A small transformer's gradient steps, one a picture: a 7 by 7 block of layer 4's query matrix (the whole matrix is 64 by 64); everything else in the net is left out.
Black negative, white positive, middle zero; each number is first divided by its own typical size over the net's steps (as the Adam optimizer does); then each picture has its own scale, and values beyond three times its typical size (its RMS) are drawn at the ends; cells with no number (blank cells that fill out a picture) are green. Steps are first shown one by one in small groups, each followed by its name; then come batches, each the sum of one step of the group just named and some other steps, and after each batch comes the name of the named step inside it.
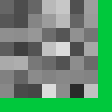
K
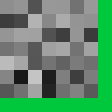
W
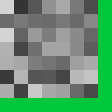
W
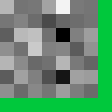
W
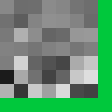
W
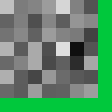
W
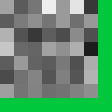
W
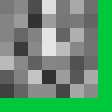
W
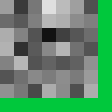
K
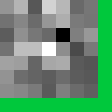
W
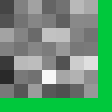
W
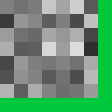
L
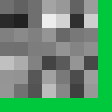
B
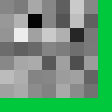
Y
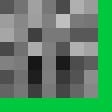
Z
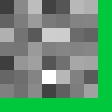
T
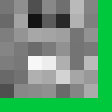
Y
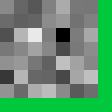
B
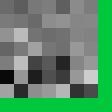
Z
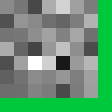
L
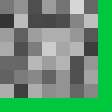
L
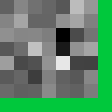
Z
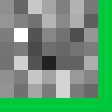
Y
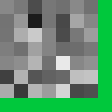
Y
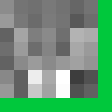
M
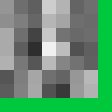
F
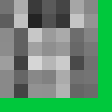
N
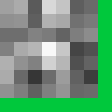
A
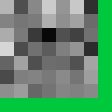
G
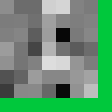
F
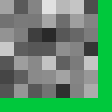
G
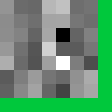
F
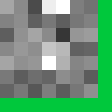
A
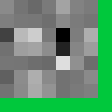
M
